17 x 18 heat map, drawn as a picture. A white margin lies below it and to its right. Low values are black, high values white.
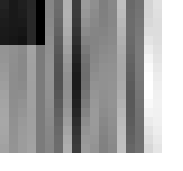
An odd patch, lower than its surroundings, sits in the top left. The ninth with the lowest average is the top left. The grain runs up and down.
